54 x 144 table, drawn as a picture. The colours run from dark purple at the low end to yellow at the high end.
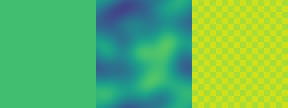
It is made of 1 by 3 panels. Panel 1,1: high, flat. Panel 1,2: middling, smooth, strong in contrast. Panel 1,3: very high, checkered, faint in contrast.
